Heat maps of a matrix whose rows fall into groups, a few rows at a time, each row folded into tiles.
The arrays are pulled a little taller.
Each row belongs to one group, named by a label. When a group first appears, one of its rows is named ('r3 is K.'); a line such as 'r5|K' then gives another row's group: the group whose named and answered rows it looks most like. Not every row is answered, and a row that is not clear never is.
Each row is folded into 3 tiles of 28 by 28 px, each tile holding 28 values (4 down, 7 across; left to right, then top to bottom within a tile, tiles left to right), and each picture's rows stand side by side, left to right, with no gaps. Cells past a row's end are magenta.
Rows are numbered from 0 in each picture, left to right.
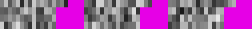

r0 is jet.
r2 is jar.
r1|jet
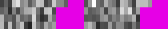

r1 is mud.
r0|jet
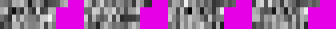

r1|jet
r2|jar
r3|jar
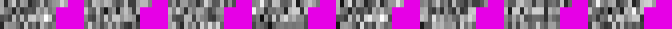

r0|mud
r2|jet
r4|mud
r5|jar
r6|jet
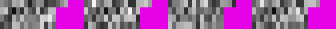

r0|jar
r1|mud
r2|jet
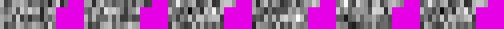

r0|jet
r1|jet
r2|mud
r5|mud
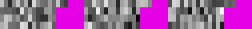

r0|jet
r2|jar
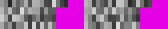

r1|jet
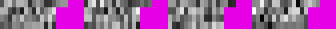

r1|jar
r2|jet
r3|mud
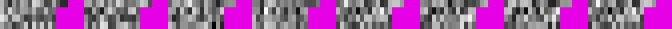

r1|jet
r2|jar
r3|jar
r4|mud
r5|jar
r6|jar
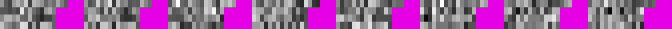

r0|jet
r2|mud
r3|jet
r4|jet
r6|jar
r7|jar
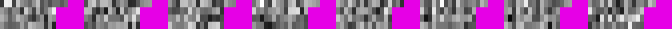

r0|jar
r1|jar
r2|jet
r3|mud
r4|jet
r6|jar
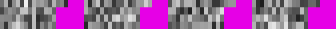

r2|jar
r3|jet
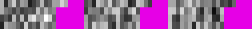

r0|mud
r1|jet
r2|jar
